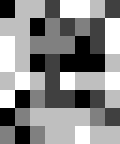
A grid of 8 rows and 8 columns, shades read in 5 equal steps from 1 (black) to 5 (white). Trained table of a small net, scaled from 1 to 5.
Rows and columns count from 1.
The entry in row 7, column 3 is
4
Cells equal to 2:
11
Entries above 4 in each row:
2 1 2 1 3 1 0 1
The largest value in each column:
5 5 4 4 5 5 4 5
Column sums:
28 26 23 22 26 24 22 31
